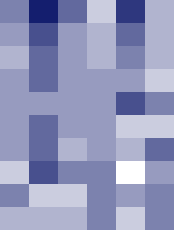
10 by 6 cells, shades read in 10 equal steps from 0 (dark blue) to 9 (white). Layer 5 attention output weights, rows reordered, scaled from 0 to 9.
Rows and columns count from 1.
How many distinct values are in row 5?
3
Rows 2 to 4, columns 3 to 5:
5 6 3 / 5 6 4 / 5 5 5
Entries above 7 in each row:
0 0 0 0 0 0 0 1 0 0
